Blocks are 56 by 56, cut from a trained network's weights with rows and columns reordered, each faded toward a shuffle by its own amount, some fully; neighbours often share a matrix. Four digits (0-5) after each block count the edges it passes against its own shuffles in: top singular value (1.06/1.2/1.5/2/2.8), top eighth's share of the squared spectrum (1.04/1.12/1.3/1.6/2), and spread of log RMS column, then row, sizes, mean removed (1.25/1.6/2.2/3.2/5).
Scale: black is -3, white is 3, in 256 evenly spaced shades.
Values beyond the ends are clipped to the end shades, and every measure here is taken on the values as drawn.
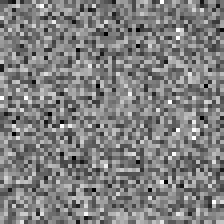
0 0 0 0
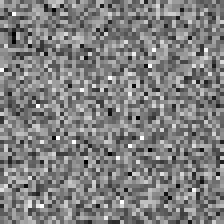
0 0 0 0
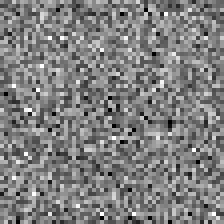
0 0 0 0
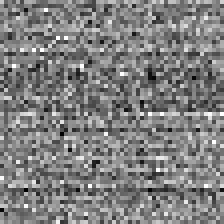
3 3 0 1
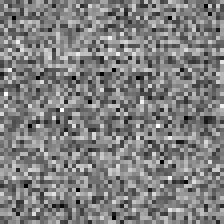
2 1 0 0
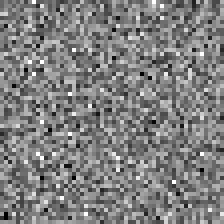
0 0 0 0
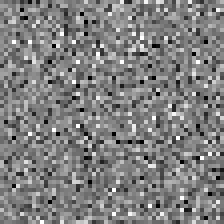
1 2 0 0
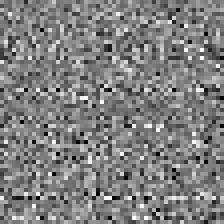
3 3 0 3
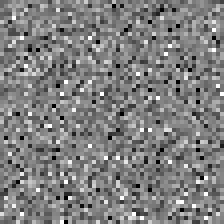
0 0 0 0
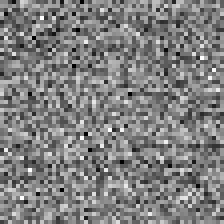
1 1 0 0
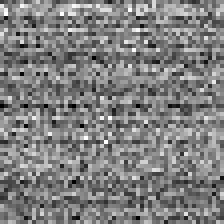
4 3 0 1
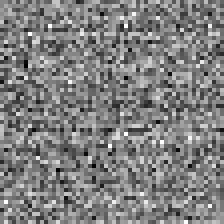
2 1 0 0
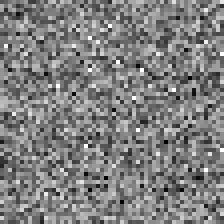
1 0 0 0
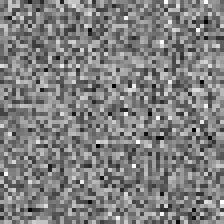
1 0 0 0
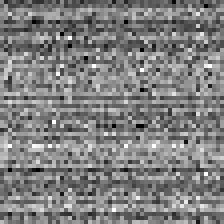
4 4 1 2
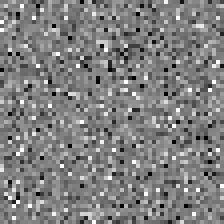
0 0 0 0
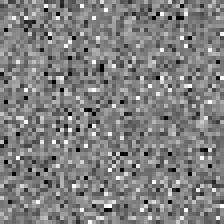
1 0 0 0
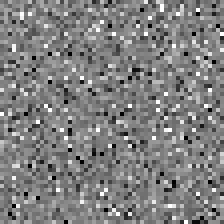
0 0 0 0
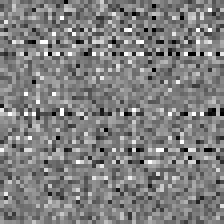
4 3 0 3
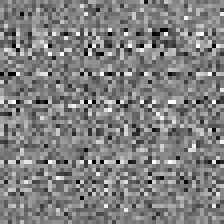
4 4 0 3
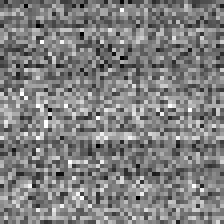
3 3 1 1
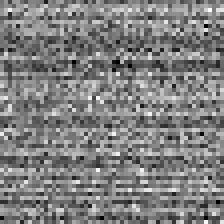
4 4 1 1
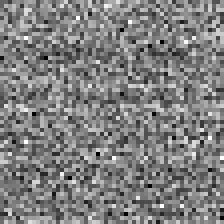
2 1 0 0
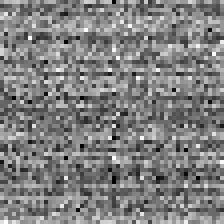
4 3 1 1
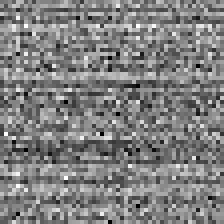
4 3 1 1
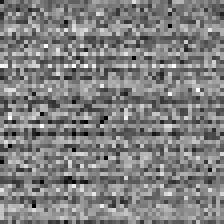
4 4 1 2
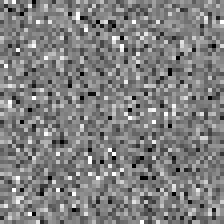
1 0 0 0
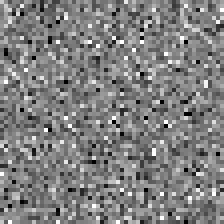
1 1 0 0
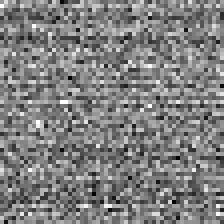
3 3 0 1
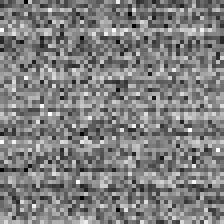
3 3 1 1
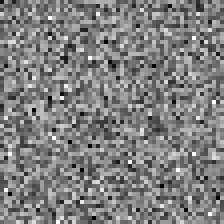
1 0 0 0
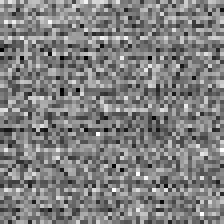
3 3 0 2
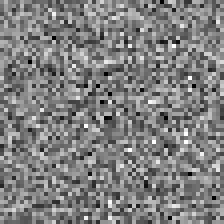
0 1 0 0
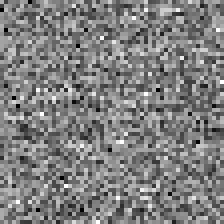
1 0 0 0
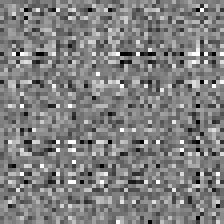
4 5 2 4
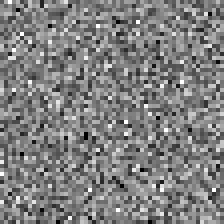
2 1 0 0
